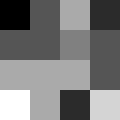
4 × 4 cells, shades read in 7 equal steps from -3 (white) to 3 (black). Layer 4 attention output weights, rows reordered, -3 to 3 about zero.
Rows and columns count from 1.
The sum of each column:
0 0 0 2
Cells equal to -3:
1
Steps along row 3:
same same up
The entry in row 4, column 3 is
2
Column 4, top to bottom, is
2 1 1 -2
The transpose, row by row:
3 1 -1 -3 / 1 1 -1 -1 / -1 0 -1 2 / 2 1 1 -2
